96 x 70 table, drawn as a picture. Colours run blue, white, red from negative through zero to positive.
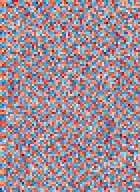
Histogram: two levels. Grain: checkered. Odd rows or columns: none. Average level on the scale: 50%.
